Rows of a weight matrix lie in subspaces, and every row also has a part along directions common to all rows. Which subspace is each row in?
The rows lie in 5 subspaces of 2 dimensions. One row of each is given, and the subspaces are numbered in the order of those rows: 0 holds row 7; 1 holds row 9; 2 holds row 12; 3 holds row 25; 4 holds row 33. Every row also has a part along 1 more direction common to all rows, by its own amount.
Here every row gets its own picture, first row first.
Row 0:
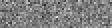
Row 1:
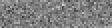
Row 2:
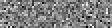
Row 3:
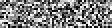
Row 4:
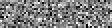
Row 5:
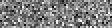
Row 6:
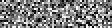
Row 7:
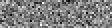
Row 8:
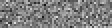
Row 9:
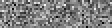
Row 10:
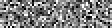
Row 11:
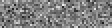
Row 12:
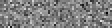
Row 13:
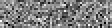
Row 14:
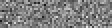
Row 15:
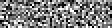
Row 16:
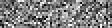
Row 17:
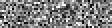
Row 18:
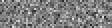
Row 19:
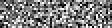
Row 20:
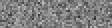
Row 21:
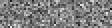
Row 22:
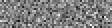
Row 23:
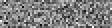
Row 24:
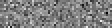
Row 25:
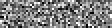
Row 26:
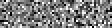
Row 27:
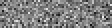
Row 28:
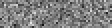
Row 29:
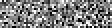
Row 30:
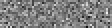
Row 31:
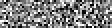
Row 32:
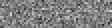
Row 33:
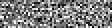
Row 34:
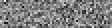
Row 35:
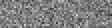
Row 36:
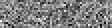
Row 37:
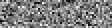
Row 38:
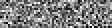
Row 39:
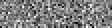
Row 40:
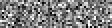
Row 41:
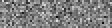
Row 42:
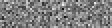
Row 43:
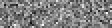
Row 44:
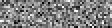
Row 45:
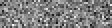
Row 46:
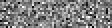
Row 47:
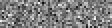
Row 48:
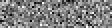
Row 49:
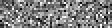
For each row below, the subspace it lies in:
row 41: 1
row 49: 0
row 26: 4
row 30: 2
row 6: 3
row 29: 3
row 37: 0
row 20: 4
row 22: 3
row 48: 0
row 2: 2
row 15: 3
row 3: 1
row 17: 1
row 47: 4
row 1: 1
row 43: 2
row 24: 2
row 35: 3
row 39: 0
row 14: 1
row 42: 1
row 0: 1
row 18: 3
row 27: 3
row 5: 3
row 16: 0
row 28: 2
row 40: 4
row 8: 1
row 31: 4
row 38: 1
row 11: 1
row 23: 4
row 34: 4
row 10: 2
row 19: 0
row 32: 4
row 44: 1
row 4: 4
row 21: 2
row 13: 0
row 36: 0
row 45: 3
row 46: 2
